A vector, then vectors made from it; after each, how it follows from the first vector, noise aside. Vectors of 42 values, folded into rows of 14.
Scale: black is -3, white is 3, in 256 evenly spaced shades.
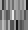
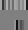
partly zeroed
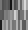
reversed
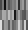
wrapped around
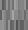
shrunk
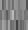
shrunk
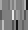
partly zeroed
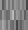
shrunk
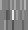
partly zeroed
